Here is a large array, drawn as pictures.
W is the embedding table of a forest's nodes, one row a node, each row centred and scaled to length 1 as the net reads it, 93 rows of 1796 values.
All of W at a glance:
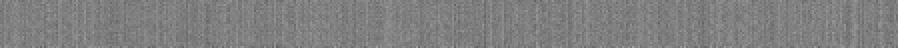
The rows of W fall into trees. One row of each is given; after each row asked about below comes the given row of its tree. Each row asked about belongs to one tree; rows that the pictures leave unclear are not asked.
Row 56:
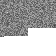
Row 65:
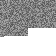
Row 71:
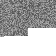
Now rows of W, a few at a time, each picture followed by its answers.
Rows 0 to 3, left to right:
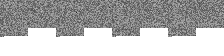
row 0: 56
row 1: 56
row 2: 71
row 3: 71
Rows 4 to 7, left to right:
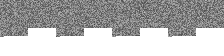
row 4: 65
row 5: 65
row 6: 71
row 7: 71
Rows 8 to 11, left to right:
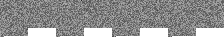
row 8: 65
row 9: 56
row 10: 56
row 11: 56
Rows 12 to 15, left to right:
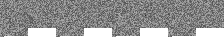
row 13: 65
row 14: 71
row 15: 65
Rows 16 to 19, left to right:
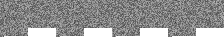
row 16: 56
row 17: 65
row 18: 65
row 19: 56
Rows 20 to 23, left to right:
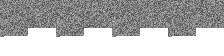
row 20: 65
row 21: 65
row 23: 56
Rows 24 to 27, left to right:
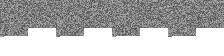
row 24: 71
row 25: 65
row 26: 71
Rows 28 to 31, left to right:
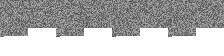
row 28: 65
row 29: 65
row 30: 56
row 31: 56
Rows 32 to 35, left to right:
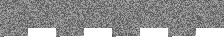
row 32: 65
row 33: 65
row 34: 56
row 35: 65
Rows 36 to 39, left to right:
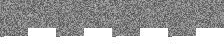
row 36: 56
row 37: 56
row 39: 56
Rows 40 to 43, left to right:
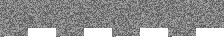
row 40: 65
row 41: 65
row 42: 56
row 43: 65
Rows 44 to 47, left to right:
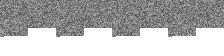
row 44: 65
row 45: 65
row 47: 71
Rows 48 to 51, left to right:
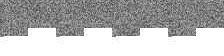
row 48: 71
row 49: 71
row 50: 65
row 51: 71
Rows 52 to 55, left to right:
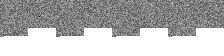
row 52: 71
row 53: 56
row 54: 65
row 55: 71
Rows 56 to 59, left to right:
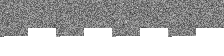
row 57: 71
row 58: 71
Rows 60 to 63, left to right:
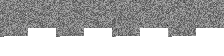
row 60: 56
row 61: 56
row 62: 56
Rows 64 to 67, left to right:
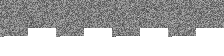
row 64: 65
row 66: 56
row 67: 65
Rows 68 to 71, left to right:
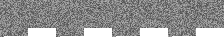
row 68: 65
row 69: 56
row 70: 71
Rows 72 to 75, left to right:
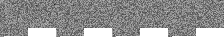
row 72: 71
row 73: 65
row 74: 65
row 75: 65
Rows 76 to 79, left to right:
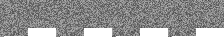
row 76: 71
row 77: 65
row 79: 65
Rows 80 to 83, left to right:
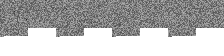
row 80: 71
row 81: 65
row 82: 56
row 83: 65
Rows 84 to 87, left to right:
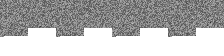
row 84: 65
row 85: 56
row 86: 65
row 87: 56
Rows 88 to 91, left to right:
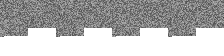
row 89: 56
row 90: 71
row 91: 56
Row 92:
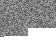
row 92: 56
